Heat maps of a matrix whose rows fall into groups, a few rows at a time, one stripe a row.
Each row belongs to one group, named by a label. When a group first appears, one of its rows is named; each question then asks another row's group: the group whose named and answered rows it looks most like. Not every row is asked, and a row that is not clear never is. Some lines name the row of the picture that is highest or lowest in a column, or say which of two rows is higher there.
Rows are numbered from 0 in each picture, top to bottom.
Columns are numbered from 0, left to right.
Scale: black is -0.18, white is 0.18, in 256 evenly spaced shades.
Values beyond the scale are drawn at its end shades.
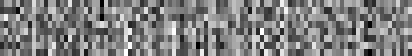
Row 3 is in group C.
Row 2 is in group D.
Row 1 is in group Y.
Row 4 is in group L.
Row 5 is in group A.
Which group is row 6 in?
Y
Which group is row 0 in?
A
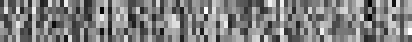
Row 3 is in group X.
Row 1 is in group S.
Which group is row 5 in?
A
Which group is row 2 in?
C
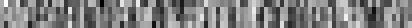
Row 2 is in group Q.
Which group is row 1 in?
Q
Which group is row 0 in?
D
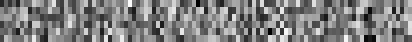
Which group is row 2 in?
L
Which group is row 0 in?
Y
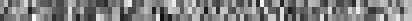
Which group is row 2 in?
S
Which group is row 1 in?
Q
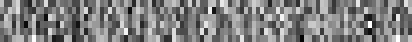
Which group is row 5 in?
X
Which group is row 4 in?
A
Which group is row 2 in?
A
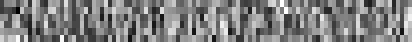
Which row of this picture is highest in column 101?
3
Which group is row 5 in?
L
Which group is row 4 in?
Q
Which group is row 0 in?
C
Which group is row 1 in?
Y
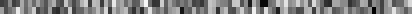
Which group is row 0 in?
Y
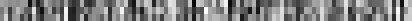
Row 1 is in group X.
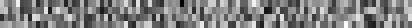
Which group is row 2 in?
S
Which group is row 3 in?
Q
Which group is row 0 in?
D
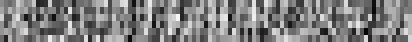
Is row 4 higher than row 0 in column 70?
No
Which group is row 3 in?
Q
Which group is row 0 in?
X
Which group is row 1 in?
Q
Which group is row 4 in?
L
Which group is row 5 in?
Y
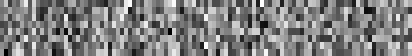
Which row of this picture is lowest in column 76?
0
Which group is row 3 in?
Y
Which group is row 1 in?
C
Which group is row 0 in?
L
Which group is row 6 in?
X
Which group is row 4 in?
A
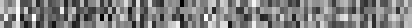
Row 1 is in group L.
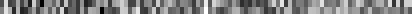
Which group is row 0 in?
S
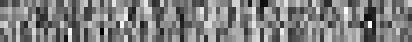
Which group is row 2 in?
C
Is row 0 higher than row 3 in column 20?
Yes
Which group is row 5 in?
A
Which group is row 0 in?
Y
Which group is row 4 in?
A
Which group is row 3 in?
D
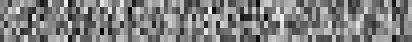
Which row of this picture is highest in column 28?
3
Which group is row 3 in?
Q
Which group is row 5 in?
C
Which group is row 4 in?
A
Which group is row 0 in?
X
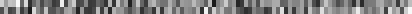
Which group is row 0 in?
L
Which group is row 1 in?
S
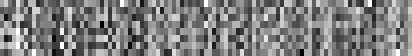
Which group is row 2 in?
X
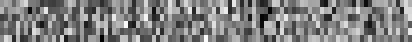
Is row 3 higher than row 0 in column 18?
No
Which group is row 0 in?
L
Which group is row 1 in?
Q
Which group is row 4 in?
S
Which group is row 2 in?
Y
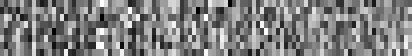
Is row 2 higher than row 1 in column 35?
No
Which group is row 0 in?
C
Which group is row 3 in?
L
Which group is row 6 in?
S
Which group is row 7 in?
X
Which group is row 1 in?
Y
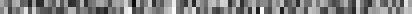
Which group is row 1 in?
L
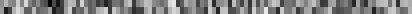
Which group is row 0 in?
L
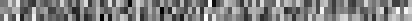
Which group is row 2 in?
S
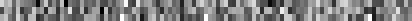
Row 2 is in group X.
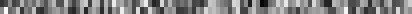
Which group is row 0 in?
Y
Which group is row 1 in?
D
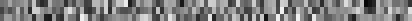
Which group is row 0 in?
C
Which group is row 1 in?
S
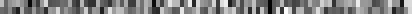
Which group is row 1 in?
Y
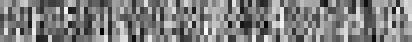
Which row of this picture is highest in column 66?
5
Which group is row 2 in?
S
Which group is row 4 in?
S
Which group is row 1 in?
D
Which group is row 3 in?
C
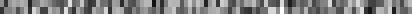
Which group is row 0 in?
Q
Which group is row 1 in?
C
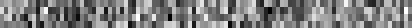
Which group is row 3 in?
C
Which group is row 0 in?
Q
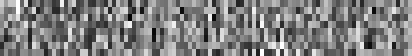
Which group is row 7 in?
Y
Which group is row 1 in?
X
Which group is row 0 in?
L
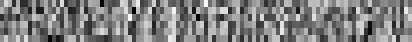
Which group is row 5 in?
L
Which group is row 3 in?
Q
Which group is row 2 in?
Y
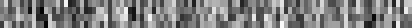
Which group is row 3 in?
A
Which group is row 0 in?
D
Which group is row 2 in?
X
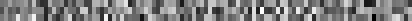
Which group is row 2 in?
X
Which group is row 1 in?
Y
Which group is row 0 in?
C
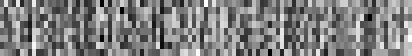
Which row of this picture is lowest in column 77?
2
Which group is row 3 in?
D
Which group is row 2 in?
C
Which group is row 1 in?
Q
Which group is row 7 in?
L
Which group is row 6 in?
S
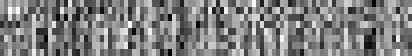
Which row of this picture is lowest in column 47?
4
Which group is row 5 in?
A
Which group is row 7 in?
A
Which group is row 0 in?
Q
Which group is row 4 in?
X
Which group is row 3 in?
Y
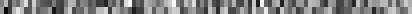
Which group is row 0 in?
L
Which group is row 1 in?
X
